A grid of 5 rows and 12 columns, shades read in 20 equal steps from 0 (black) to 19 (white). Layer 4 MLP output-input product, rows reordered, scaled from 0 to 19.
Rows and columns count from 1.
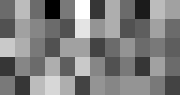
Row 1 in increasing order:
0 2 4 8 8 8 9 12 13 14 14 19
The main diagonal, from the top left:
8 12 9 13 13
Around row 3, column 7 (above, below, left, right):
11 10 12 8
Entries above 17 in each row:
1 0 0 0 0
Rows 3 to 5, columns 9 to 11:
11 8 9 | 9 4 12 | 11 11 9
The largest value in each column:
15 14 14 16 13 19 11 13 11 11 14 12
